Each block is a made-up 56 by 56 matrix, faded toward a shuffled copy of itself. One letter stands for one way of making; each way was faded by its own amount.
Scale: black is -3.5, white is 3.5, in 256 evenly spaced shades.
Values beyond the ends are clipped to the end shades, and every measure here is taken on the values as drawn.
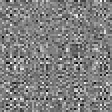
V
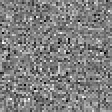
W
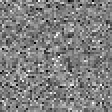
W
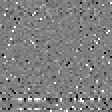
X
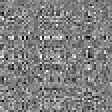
V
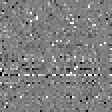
X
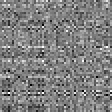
V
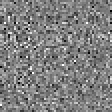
W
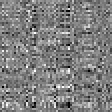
V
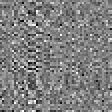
V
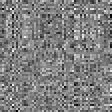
V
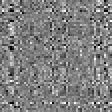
V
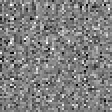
W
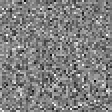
W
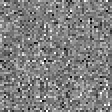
W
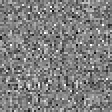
W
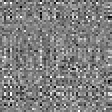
V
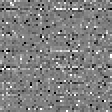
X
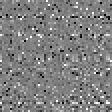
X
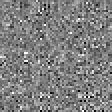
W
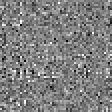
W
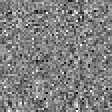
W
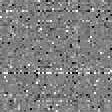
X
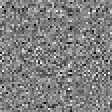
W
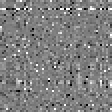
X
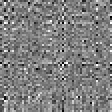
V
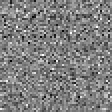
W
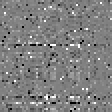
X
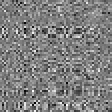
V
